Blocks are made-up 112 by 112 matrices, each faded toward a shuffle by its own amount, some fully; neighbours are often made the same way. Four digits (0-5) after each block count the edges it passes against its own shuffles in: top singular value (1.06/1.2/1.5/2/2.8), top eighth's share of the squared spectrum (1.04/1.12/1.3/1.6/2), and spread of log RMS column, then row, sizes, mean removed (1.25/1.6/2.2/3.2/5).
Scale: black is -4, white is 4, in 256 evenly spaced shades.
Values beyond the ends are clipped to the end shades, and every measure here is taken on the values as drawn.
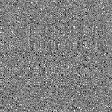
4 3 2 2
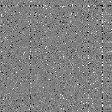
5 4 2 2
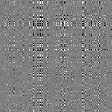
5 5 4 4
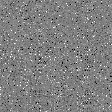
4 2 1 1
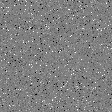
2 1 0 0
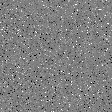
0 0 0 0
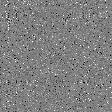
3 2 1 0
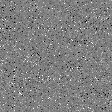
3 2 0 1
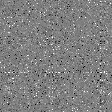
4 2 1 1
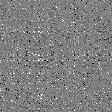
4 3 1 2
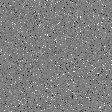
0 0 0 0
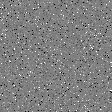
0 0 0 0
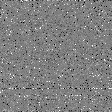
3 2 0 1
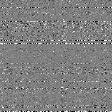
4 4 2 4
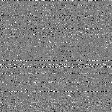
3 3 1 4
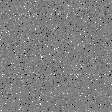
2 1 0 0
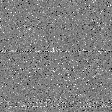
2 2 0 2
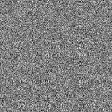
4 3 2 2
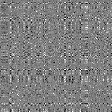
5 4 3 3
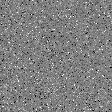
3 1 0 0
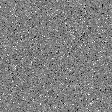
0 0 0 0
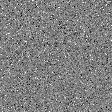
1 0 0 0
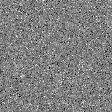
3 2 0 0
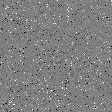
0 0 0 0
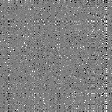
5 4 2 2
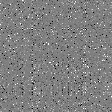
4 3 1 1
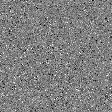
3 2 0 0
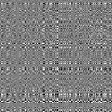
5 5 4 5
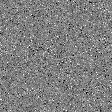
1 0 0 0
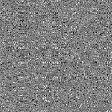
4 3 2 2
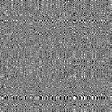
5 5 3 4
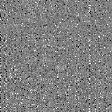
4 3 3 2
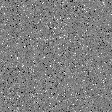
2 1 1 0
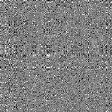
4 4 3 2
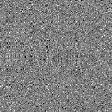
4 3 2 2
